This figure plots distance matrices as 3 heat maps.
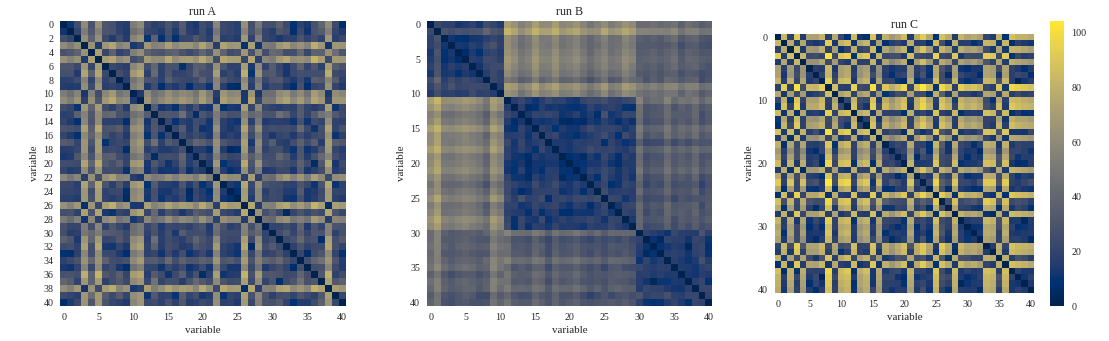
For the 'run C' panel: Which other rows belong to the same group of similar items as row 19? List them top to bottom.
1, 3, 5, 6, 7, 9, 12, 15, 17, 18, 20, 22, 23, 24, 26, 27, 29, 30, 31, 32, 35, 37, 38, 39, 40
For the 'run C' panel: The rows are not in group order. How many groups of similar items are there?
2
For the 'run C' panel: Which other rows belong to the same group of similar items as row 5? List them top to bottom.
1, 3, 6, 7, 9, 12, 15, 17, 18, 19, 20, 22, 23, 24, 26, 27, 29, 30, 31, 32, 35, 37, 38, 39, 40
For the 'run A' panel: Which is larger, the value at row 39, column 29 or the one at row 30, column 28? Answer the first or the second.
the second
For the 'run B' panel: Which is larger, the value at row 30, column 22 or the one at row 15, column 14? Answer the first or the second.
the first
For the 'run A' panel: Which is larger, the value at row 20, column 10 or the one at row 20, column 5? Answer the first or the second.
the second
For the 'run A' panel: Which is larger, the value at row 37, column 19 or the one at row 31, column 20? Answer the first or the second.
the first
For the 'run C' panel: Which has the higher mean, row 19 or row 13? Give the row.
13
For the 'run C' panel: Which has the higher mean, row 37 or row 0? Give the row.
0
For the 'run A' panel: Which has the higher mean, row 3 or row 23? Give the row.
3
